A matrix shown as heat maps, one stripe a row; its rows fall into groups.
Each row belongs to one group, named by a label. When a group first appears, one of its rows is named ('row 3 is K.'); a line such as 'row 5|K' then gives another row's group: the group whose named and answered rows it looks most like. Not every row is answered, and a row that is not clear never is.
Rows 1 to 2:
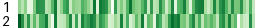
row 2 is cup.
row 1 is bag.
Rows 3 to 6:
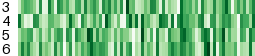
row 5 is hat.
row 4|bag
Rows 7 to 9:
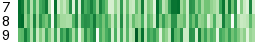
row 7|cup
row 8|cup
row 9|cup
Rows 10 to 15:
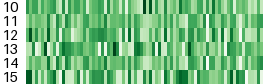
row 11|hat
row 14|hat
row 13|bag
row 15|cup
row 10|cup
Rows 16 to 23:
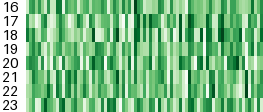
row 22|hat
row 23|bag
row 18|bag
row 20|cup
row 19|hat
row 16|hat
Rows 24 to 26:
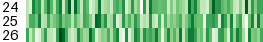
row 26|bag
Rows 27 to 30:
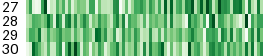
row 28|hat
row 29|hat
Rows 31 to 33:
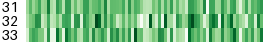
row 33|hat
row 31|hat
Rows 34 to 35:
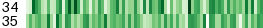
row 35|hat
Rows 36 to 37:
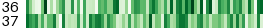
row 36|bag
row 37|cup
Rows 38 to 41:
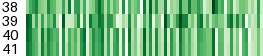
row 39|cup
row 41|cup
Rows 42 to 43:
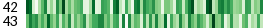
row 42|bag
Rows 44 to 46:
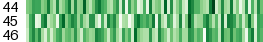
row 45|bag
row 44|hat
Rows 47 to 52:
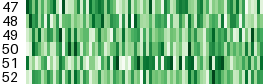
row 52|hat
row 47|cup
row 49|hat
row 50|hat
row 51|bag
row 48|cup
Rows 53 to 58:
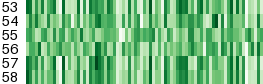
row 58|cup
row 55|bag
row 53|cup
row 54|cup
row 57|cup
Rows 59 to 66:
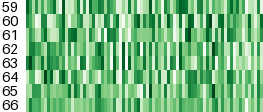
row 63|cup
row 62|cup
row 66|cup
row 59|cup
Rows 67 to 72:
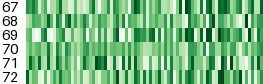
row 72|bag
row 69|bag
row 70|hat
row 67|bag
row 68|hat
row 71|hat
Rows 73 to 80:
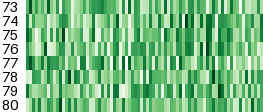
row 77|cup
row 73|cup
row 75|bag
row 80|hat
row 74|bag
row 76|bag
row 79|bag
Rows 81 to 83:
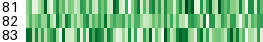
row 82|hat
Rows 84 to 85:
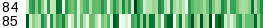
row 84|hat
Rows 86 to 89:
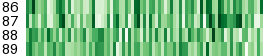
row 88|cup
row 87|bag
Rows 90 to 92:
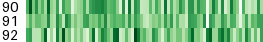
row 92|bag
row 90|cup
